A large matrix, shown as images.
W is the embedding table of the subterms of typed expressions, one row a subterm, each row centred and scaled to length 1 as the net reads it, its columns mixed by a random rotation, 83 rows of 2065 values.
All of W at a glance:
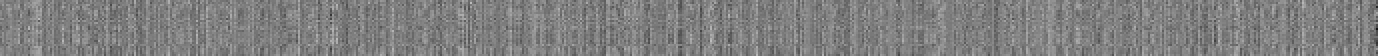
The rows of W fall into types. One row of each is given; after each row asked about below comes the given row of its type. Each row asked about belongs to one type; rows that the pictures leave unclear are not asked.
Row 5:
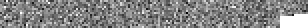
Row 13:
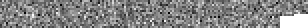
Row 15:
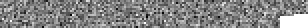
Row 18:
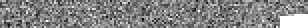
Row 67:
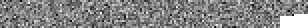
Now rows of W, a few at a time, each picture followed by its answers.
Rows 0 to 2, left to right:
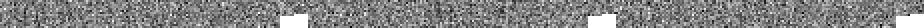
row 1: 13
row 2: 5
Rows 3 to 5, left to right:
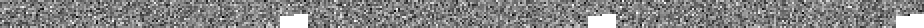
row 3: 18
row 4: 18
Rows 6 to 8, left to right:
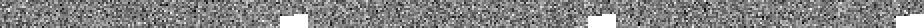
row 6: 18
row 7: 5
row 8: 15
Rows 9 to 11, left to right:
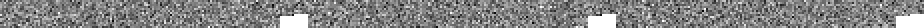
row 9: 67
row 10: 5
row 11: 18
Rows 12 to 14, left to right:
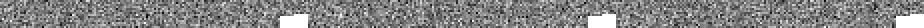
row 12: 15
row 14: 15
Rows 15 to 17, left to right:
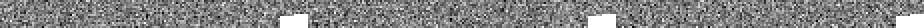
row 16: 18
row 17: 67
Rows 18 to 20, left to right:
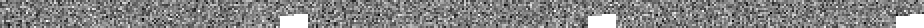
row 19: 15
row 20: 13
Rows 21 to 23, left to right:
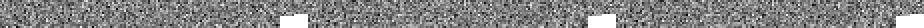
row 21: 67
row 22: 15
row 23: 15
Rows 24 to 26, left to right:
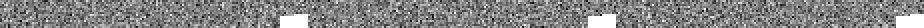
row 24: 15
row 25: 67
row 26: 18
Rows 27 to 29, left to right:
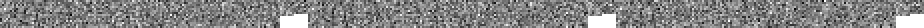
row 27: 15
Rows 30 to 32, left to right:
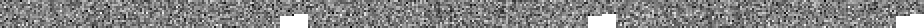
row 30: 67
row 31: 13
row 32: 13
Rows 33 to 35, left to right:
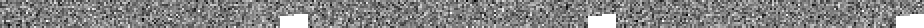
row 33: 18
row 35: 15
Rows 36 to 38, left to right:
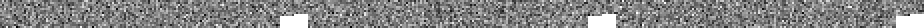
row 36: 67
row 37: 13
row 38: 5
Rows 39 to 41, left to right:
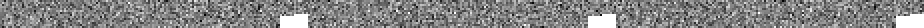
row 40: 67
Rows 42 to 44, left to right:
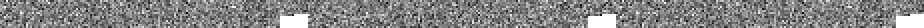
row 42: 5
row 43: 67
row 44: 5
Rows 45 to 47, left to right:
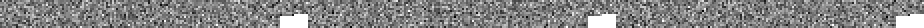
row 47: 67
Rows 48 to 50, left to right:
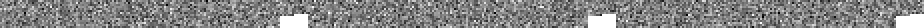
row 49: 5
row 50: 15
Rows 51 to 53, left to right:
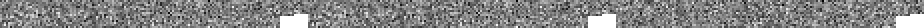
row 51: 13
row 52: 13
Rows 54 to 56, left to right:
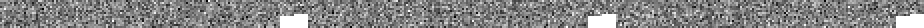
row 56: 13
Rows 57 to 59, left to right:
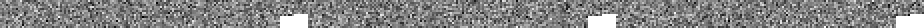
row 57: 13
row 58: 15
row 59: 67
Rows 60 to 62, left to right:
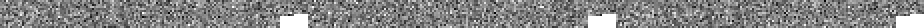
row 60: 13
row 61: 5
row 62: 13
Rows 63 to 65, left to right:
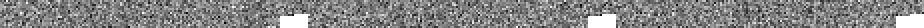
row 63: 5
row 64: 67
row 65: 13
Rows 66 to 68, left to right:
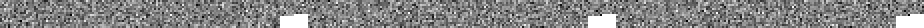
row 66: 15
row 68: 67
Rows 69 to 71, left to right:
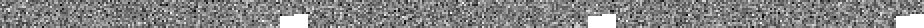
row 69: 18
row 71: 15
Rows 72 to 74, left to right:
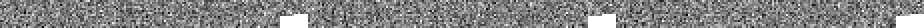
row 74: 15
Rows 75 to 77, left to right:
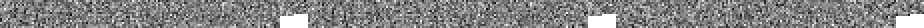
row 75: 15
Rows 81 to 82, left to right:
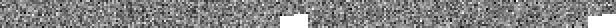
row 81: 13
